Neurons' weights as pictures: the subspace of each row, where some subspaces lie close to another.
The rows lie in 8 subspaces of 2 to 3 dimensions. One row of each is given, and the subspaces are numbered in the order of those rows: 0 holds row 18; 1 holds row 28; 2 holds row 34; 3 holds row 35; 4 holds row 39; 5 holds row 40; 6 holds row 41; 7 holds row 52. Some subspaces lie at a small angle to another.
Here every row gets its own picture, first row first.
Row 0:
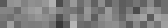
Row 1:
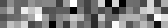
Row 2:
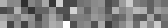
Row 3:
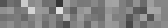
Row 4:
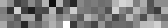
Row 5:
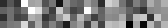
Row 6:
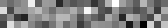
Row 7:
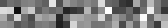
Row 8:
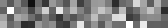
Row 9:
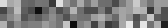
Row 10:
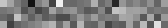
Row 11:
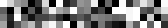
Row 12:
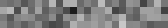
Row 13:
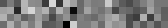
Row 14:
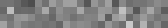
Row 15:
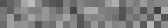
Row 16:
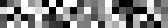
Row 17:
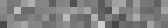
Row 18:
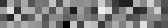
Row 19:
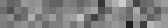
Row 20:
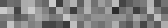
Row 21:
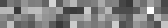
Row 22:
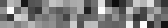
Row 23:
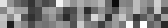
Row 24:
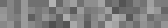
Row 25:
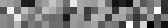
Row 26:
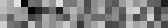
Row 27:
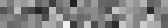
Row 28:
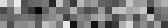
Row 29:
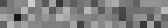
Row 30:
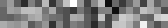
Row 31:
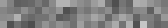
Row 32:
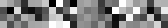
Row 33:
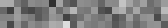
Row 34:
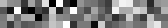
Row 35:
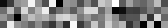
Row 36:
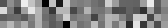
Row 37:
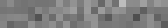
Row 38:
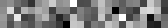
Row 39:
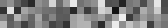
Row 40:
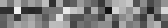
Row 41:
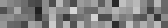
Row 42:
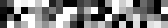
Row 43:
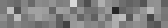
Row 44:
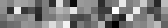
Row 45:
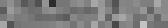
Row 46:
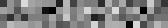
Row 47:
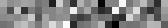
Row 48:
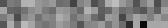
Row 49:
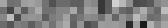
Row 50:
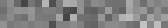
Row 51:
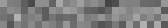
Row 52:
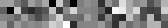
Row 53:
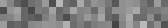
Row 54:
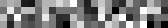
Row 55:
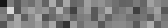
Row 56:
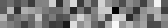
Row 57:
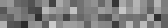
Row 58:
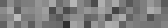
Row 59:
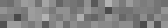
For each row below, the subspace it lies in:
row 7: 5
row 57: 6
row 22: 0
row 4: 2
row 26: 0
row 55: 0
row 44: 4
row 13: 2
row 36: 2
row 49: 0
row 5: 0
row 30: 6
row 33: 7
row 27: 1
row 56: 4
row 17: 4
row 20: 7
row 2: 2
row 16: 2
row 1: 6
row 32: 7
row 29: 3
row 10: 3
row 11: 3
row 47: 4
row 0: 5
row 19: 0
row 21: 5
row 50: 6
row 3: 0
